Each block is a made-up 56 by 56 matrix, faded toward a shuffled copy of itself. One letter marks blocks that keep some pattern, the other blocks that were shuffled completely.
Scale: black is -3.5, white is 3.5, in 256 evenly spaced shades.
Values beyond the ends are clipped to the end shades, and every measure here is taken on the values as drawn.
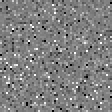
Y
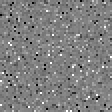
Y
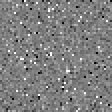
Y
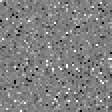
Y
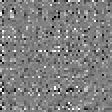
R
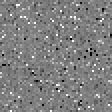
Y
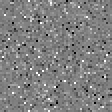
Y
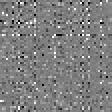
R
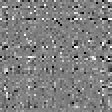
R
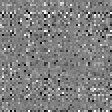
R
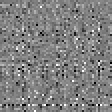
R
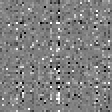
R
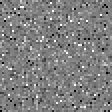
Y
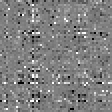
R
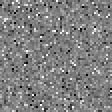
Y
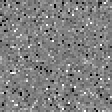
Y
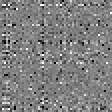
R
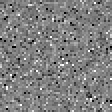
Y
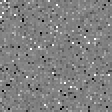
Y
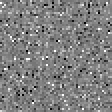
Y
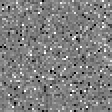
Y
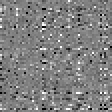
R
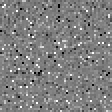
Y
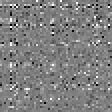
R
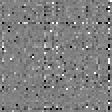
R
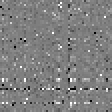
R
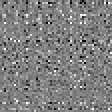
R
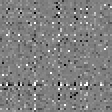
R
